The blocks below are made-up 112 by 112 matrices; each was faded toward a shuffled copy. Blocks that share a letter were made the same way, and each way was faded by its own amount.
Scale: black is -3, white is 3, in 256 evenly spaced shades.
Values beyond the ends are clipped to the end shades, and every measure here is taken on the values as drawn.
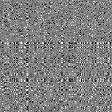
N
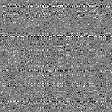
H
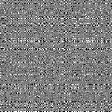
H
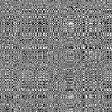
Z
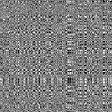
Z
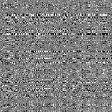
H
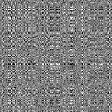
Z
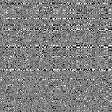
H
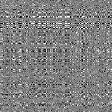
H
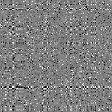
N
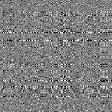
H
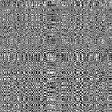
Z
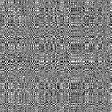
Z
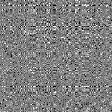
N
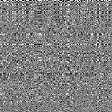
H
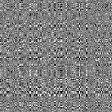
Z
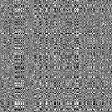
Z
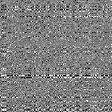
H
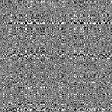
H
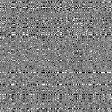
H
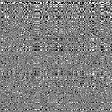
H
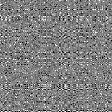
N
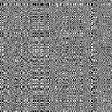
Z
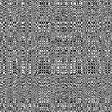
Z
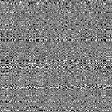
H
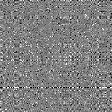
N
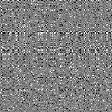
N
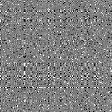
N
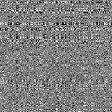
H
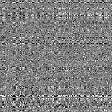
H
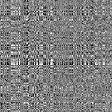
Z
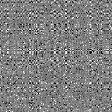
N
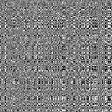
Z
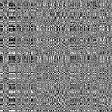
Z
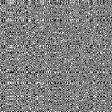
N
